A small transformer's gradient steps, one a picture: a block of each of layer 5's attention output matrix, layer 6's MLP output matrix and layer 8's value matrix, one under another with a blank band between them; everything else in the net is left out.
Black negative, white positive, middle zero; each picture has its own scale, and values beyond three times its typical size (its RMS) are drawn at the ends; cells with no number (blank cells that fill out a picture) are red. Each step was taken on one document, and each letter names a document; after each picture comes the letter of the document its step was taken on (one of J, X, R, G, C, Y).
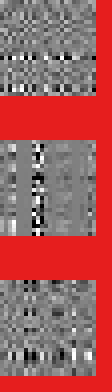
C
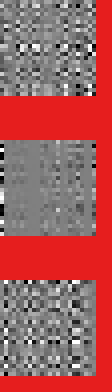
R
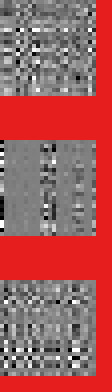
R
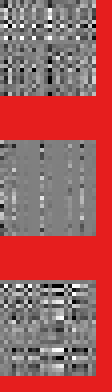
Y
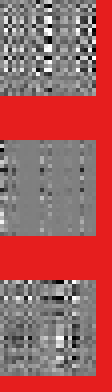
Y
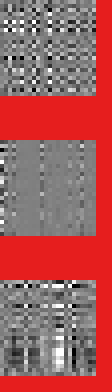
Y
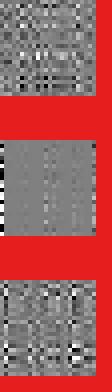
R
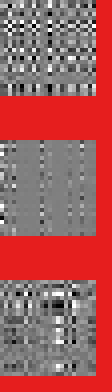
Y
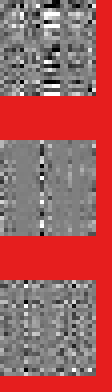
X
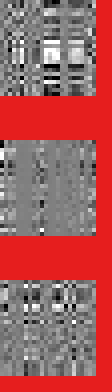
X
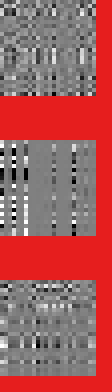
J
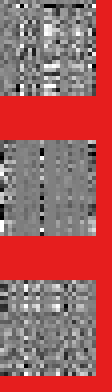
X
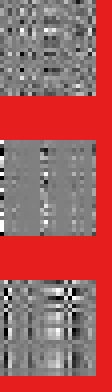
R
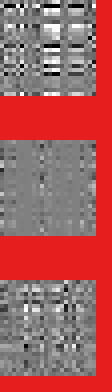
X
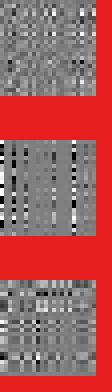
J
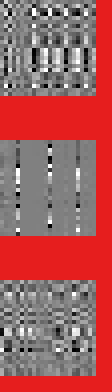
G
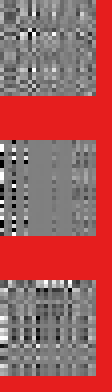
J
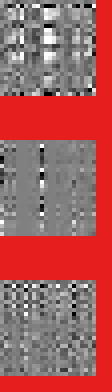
X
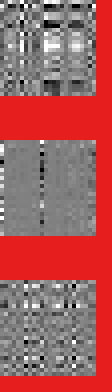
X
